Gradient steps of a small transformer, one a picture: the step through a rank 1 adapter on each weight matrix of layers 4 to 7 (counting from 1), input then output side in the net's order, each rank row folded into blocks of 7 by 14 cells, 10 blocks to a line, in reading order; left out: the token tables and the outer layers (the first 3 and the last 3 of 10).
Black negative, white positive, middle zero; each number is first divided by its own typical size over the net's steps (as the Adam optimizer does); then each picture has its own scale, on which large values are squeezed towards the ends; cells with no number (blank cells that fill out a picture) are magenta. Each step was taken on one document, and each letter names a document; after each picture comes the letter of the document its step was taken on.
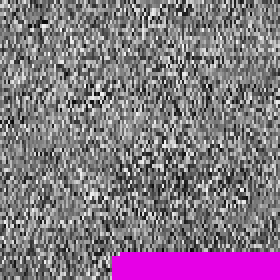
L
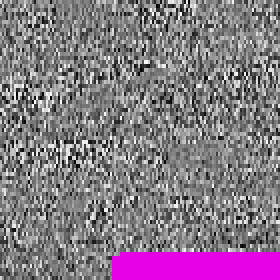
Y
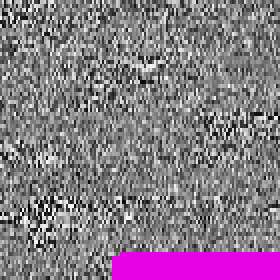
L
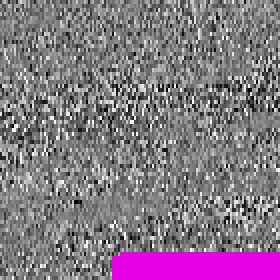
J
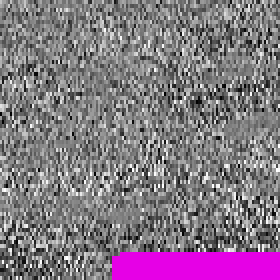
J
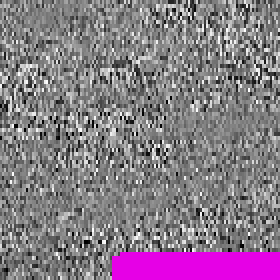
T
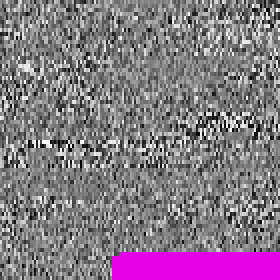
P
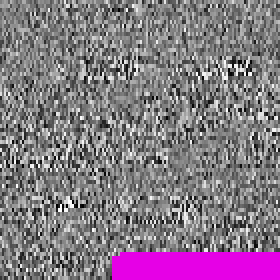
Y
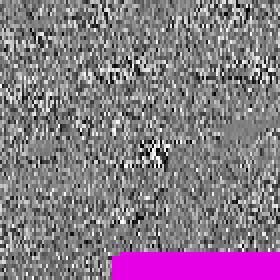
T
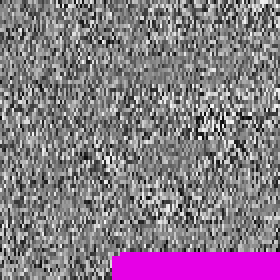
P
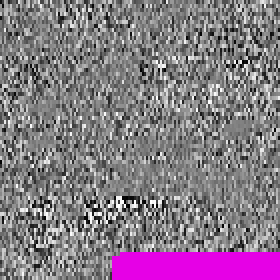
Y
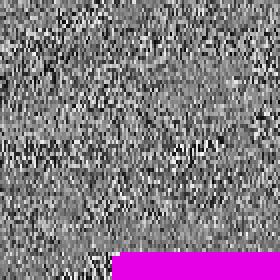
L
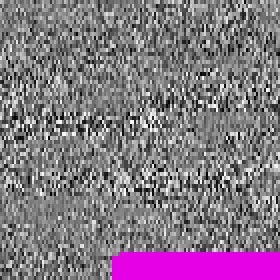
Y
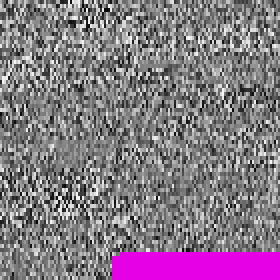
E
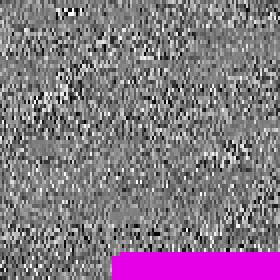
T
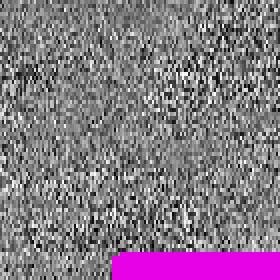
J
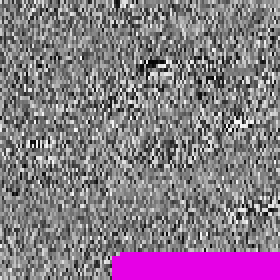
E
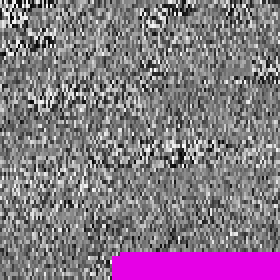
L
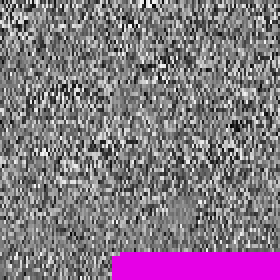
L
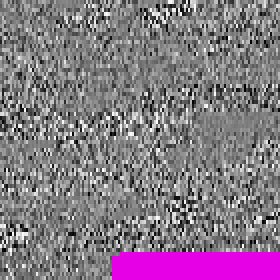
J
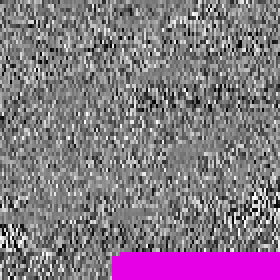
P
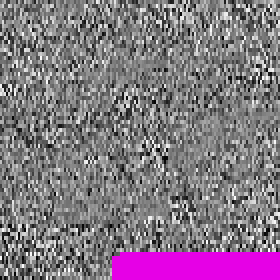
T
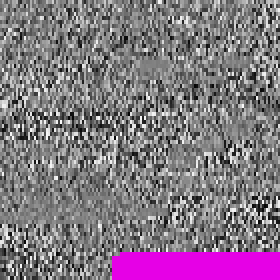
P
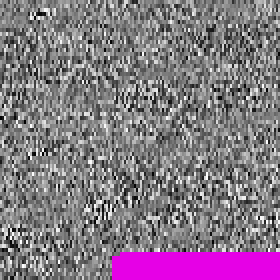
Y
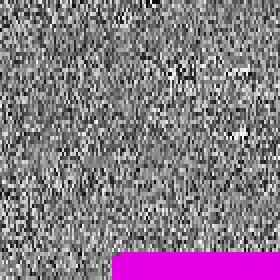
E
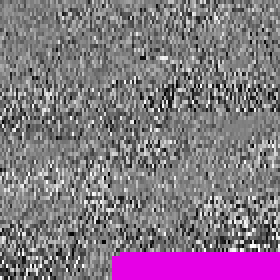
J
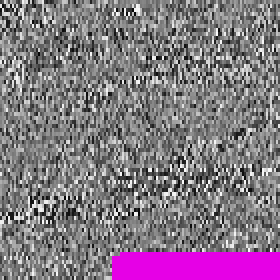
L
